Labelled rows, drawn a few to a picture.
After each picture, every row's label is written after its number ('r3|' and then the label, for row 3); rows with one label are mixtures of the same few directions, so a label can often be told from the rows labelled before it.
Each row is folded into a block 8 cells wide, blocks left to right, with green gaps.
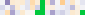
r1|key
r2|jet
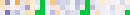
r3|jet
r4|key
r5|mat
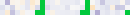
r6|key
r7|mat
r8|mat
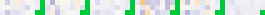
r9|jet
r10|key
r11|jet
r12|key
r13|jet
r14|key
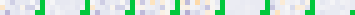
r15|mat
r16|key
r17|mat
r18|jet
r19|jet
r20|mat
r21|mat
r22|jet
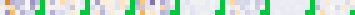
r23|key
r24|jet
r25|key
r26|jet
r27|key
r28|key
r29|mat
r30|mat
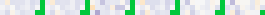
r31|key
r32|key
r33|mat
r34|key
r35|key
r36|key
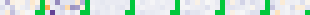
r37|key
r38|mat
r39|mat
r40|jet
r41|jet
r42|jet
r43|mat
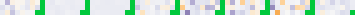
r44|key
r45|key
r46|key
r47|mat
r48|mat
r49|jet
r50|mat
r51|jet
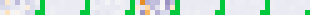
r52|jet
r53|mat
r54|jet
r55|key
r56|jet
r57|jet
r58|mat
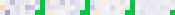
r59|mat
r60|jet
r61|mat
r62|mat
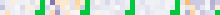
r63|mat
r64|key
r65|jet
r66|key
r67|key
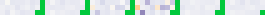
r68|key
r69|jet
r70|mat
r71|mat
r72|mat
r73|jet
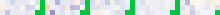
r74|mat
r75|mat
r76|jet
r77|key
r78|key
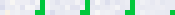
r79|mat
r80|mat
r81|jet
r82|jet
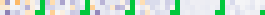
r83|jet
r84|jet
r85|mat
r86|key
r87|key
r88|key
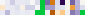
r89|mat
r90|jet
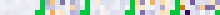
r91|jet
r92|jet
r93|key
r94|jet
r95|mat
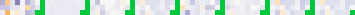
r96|jet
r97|mat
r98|key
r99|key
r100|mat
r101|mat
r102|key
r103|key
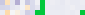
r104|jet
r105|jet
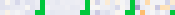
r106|jet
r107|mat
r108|jet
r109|mat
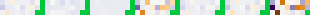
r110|mat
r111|jet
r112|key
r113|mat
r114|mat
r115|mat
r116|mat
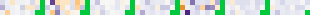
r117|mat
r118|key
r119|key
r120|mat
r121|mat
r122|key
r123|mat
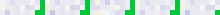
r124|mat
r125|mat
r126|jet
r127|mat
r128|mat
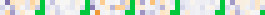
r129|key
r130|key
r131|mat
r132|jet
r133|mat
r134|key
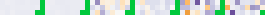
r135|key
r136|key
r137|key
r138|key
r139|jet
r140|mat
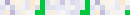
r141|key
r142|jet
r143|key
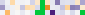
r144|mat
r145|mat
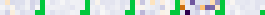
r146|key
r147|jet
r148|key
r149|jet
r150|mat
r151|key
